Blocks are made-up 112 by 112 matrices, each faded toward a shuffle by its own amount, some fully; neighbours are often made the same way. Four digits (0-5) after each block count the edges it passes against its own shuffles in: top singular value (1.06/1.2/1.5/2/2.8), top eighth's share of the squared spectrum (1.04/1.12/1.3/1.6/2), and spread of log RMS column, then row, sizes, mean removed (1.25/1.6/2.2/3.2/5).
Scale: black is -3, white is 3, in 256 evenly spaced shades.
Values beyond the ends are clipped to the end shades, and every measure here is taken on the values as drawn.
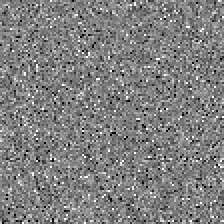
3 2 0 1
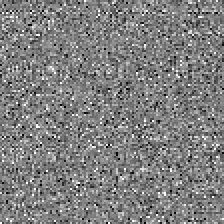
4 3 1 2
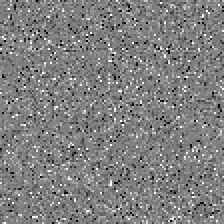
3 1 0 0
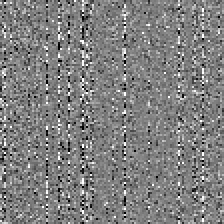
2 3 4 0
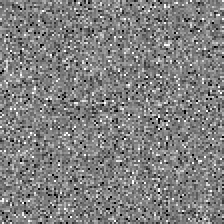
0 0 1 0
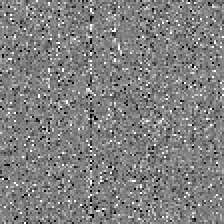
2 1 2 0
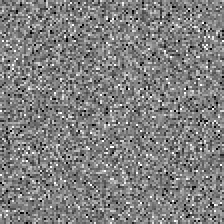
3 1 0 0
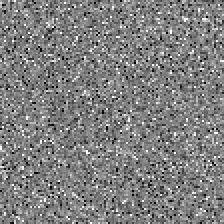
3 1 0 0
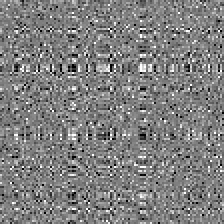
5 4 3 3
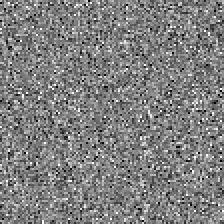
3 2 1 1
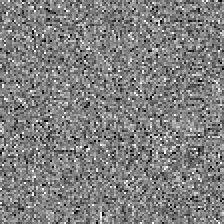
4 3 1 1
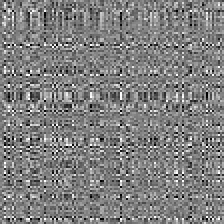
5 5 4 4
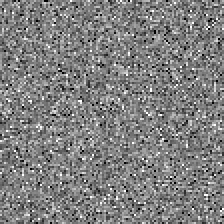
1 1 0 0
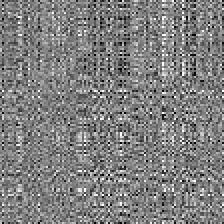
5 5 4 4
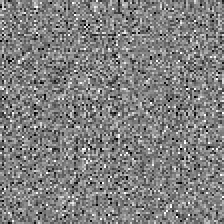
4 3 2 2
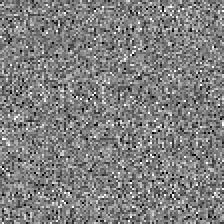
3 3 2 1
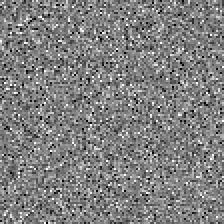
1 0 0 0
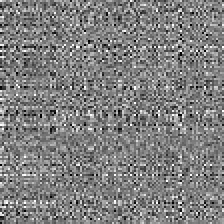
5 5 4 4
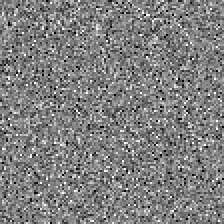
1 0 0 0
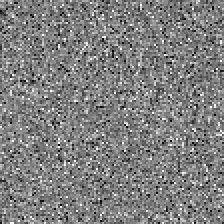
0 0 1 0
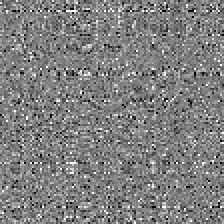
5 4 2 3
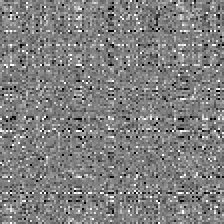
5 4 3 3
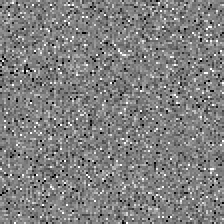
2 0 0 0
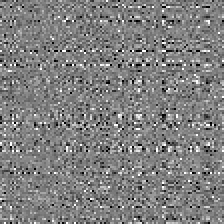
5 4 3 4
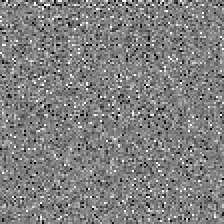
4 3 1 2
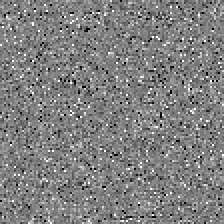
3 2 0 1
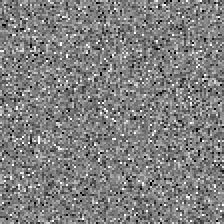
0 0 0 0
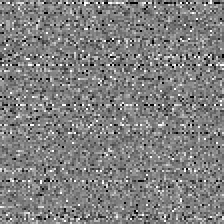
2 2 0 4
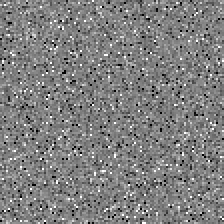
0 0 0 0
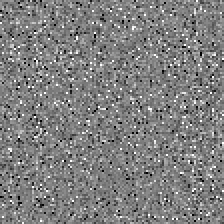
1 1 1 0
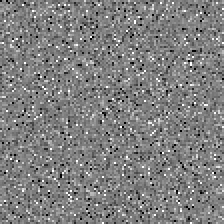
0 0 0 0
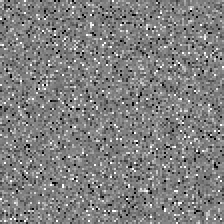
0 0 0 0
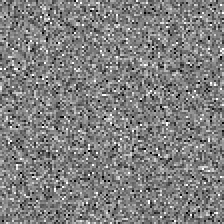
0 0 0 0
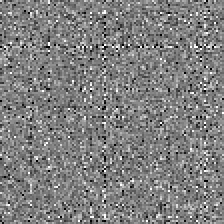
2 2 3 3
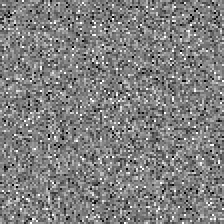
0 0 1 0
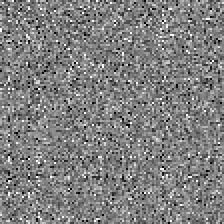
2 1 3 2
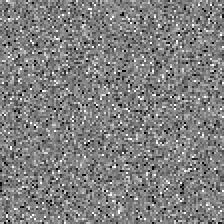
0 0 0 0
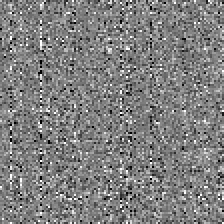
2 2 4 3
